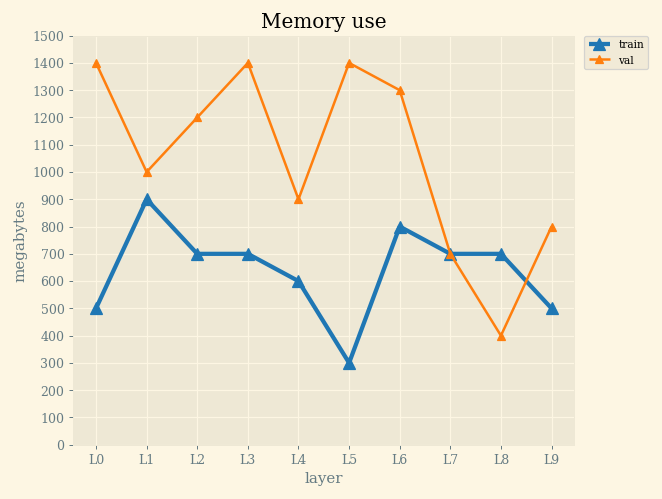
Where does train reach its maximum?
L1
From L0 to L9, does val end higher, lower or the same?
lower
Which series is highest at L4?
val
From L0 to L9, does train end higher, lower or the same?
the same
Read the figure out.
Title: Memory use
x-axis: layer, ticks L0 L1 L2 L3 L4 L5 L6 L7 L8 L9
y-axis: megabytes, ticks 0 100 200 300 400 500 600 700 800 900 1000 1100 1200 1300 1400 1500
Legend: train, val
Values:
train: 500 900 700 700 600 300 800 700 700 500
val: 1400 1000 1200 1400 900 1400 1300 700 400 800
